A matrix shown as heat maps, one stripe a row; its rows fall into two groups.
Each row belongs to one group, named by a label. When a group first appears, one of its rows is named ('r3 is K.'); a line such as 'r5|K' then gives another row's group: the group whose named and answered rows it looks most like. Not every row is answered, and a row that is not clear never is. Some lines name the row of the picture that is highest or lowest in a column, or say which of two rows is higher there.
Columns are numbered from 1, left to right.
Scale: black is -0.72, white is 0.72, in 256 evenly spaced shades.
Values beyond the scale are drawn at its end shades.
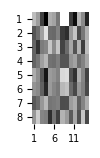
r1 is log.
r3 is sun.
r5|log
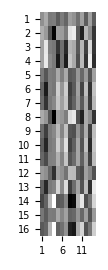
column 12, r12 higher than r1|Yes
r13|sun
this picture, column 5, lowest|4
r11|sun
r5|sun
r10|sun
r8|log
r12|log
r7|sun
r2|log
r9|sun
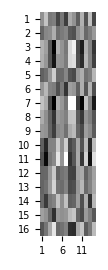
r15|log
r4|log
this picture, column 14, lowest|7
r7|log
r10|sun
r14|sun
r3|log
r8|log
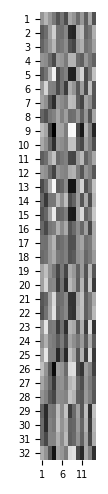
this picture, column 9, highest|9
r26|log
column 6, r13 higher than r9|No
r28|log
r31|sun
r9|log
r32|log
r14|sun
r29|sun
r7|log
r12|log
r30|sun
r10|log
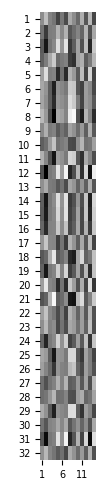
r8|log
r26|log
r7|log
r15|sun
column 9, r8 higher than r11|Yes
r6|log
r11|log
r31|sun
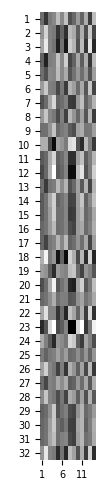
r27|sun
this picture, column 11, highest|23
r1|sun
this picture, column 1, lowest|23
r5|sun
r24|log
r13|sun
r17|sun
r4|sun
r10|log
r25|sun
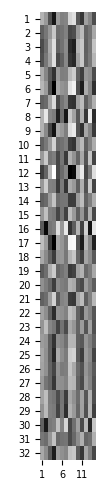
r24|log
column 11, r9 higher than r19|No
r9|log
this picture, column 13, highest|8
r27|log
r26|log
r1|log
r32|log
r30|sun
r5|log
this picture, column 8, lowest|12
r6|log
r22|log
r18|log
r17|log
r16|sun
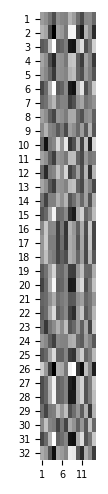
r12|sun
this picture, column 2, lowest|10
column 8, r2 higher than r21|Yes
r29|sun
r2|log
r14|sun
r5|log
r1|log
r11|log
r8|log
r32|log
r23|sun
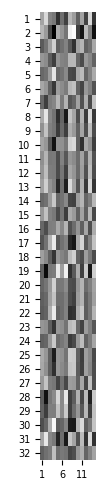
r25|log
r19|sun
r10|log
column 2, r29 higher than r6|No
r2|log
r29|sun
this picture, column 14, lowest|2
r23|log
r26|log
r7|sun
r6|log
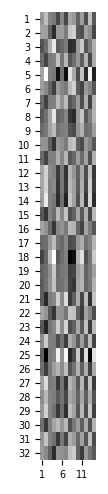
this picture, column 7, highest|25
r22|log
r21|sun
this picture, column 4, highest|18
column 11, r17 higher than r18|No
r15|sun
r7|sun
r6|log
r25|sun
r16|log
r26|sun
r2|log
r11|sun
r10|log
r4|sun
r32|log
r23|sun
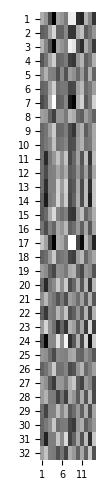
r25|log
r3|log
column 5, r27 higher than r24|No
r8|log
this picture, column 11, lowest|17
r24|sun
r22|sun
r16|sun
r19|log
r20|sun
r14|sun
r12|sun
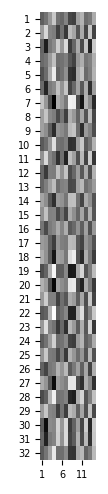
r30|sun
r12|sun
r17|log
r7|log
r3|sun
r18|log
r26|sun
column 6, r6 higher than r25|Yes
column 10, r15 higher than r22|No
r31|sun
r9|log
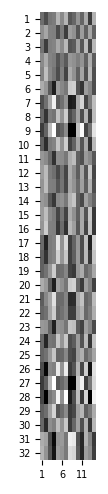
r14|log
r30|sun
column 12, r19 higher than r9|Yes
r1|sun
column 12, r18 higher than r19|Yes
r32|log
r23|log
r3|sun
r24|sun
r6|log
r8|sun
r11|log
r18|sun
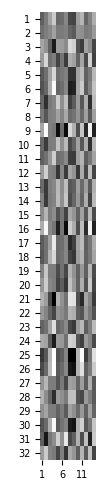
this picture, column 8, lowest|25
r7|sun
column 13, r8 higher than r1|No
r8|sun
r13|sun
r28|log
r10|sun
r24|log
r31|sun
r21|log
